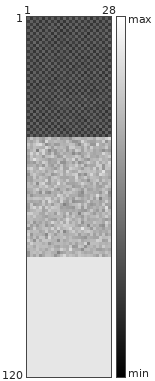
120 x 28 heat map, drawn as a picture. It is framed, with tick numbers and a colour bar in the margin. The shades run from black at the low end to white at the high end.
The table splits into 3 rows of 1 panel. Panel 1,1: low, checkered. Panel 2,1: high, fine-grained. Panel 3,1: very high, flat.
